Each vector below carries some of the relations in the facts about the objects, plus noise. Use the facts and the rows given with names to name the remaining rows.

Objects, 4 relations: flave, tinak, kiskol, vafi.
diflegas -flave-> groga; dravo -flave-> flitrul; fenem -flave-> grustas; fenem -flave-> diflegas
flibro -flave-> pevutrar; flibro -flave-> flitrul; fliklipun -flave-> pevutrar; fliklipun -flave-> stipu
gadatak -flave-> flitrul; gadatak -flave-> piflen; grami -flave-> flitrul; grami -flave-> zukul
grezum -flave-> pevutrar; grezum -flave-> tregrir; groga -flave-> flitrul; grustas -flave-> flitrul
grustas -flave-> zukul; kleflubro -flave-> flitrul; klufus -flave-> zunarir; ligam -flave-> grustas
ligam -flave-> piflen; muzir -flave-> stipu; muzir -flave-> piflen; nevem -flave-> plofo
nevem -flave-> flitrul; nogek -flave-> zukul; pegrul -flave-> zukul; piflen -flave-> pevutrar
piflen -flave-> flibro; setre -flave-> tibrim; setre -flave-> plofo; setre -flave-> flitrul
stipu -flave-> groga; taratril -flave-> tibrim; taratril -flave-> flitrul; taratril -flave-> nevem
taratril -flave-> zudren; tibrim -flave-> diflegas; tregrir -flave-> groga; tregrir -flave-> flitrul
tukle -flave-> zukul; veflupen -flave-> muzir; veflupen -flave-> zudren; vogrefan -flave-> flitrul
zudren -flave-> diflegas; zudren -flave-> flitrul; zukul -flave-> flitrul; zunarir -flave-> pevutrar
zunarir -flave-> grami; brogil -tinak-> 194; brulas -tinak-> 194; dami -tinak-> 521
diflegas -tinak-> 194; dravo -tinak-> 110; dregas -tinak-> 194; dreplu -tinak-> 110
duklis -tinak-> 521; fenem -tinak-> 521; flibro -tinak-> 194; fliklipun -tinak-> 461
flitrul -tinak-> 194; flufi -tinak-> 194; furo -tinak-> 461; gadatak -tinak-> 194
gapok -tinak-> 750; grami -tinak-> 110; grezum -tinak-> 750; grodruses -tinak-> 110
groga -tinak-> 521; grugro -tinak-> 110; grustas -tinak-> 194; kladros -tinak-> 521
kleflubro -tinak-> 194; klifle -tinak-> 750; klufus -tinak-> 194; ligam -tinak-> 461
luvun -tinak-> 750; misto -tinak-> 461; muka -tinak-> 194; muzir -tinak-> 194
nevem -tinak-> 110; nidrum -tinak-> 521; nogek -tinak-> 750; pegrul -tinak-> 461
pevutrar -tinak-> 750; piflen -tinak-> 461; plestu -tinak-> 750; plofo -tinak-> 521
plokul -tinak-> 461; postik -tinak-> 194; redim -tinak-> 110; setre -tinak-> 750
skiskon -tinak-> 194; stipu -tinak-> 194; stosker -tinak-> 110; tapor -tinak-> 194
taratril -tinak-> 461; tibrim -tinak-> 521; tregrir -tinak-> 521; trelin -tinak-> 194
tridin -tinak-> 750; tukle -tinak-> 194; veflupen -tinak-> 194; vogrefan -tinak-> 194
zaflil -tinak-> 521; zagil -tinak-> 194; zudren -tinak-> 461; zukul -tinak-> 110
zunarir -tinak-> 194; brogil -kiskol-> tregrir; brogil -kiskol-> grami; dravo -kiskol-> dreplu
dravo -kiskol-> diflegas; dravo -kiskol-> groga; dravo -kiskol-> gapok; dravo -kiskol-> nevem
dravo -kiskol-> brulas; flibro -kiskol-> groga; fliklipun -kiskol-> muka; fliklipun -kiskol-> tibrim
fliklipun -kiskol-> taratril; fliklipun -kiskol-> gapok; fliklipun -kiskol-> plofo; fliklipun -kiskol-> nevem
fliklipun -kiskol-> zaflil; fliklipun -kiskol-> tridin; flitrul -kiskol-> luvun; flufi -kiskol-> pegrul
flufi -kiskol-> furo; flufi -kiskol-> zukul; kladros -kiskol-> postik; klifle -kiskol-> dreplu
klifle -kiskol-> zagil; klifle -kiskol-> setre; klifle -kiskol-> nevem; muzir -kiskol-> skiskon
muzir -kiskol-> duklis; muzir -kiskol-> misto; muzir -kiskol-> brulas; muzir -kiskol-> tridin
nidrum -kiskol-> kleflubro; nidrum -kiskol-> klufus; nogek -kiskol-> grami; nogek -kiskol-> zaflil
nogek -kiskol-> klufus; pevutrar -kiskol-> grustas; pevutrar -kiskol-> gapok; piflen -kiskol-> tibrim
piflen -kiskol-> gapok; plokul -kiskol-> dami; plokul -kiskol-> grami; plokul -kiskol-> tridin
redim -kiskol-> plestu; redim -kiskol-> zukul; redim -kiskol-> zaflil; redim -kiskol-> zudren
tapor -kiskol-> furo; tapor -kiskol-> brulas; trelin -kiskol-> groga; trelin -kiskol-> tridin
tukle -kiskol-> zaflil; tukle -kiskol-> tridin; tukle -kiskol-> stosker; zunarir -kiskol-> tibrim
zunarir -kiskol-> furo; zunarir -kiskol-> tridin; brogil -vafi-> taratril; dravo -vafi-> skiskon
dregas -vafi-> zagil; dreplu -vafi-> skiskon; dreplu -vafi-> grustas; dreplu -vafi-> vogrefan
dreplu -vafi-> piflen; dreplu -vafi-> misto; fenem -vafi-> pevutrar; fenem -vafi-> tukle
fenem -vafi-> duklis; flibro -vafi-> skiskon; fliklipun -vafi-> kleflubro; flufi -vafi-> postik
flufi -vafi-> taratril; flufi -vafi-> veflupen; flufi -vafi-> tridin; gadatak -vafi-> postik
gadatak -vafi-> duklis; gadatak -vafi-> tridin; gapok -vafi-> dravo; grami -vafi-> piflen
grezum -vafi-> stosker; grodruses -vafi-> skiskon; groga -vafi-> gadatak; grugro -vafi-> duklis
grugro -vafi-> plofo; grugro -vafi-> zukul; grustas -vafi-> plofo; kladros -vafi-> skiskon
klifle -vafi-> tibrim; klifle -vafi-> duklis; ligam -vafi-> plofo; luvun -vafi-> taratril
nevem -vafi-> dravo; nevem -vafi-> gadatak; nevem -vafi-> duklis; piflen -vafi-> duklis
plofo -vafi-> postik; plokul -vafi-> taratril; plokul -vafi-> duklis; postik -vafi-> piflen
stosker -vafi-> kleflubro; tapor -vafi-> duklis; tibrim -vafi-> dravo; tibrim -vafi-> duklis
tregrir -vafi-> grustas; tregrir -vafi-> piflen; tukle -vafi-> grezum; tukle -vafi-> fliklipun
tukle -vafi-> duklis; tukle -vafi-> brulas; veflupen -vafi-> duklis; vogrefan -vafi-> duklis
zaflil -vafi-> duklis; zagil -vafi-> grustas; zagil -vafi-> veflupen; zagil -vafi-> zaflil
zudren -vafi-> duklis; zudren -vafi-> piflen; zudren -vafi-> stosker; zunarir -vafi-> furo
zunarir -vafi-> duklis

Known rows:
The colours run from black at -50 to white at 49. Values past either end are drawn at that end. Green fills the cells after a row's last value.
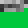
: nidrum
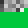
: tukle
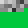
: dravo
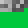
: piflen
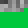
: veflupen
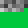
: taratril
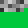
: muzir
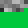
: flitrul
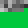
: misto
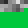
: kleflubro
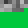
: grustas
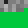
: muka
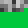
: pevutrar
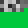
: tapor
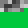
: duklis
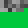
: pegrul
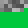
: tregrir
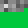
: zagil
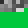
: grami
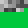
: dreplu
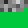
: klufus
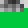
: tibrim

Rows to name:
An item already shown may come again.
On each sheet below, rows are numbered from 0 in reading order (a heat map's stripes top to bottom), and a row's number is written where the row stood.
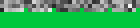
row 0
brogil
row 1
plokul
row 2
plestu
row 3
luvun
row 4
fliklipun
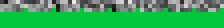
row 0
kleflubro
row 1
postik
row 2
nogek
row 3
furo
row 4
nogek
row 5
ligam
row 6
pevutrar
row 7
tregrir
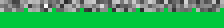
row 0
plofo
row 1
fliklipun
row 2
luvun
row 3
klifle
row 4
kladros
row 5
muzir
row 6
grezum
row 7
stosker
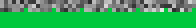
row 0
setre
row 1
brulas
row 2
zudren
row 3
skiskon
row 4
grugro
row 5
plokul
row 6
zaflil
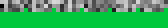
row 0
redim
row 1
zunarir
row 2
groga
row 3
zukul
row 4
trelin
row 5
flitrul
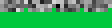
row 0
grodruses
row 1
tridin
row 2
redim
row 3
fenem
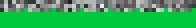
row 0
flufi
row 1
brulas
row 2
gapok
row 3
fliklipun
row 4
dami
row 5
nevem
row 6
ligam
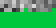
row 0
flibro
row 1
zagil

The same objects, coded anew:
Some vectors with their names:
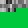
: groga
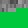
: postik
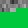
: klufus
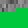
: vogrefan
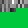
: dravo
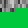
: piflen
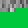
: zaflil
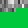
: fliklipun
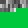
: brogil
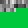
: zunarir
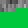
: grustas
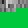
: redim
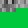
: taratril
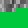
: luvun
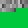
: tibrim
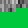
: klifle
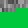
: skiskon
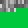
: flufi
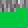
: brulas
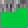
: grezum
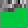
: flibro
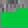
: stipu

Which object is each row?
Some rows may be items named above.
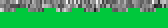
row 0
tridin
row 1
grodruses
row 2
furo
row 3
pevutrar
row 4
flitrul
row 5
trelin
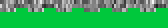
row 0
flufi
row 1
zunarir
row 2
nidrum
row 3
flitrul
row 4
grami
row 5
zunarir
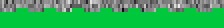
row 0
ligam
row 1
misto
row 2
tapor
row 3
redim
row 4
gapok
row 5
kleflubro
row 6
kladros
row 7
stosker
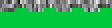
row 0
flibro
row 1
plokul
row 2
muzir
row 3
zunarir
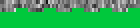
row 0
tukle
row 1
flibro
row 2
grugro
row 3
zukul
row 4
flufi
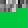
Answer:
nogek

